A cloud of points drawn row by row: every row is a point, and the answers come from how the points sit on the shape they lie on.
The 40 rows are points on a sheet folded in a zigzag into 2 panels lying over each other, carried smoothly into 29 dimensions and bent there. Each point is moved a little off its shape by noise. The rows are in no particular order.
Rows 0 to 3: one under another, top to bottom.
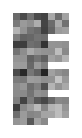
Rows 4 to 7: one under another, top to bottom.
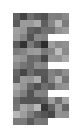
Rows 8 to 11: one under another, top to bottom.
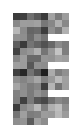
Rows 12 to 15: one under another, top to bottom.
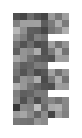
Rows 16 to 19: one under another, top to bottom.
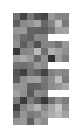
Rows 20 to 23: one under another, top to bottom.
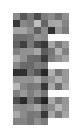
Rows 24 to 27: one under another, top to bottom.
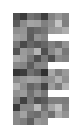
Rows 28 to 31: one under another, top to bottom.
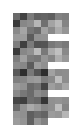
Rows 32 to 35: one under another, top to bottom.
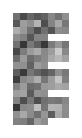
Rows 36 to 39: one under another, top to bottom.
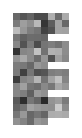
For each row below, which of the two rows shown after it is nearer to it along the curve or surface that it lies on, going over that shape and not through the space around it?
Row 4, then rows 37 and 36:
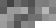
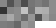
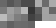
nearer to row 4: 36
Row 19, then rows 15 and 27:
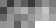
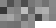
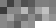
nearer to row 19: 27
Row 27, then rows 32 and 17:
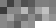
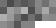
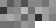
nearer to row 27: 17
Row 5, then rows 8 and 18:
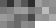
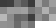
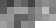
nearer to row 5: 8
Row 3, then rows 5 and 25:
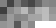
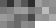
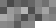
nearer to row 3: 5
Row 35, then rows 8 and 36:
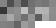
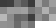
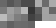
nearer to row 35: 36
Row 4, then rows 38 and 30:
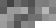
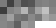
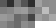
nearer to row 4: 30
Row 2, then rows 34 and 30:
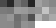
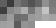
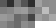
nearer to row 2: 30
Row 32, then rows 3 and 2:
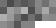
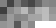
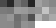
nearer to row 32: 2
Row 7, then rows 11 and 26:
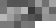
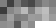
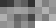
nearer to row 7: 26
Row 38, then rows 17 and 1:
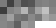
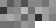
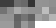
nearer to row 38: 17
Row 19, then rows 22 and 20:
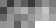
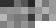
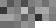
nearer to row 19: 20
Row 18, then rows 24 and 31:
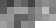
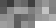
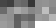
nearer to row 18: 24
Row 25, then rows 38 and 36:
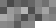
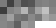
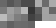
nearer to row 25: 36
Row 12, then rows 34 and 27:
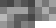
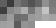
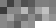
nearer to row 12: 34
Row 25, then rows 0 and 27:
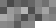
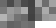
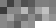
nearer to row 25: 0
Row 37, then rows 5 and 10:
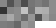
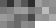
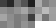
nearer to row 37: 5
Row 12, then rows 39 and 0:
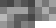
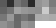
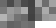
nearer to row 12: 0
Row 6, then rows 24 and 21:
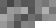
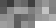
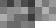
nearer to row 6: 24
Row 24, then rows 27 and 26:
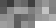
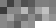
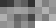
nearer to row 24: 26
